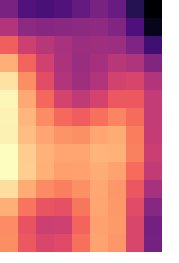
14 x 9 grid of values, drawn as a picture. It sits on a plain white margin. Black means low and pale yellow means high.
On average the colour sits 60% of the way up the scale. The field climbs toward the bottom left. The top right is the ninth with the lowest average. The top middle is the calmest part. The field is mottled with small blotches. The ninth with the highest average is the middle left.
